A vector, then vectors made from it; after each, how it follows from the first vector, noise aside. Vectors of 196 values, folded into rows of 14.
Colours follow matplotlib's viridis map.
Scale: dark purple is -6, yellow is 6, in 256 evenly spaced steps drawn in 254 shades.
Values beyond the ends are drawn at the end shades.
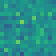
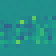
partly zeroed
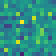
scaled up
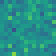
wrapped around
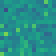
wrapped around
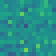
wrapped around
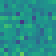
negated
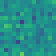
negated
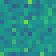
wrapped around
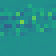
partly zeroed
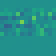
partly zeroed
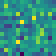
scaled up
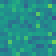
wrapped around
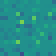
partly zeroed
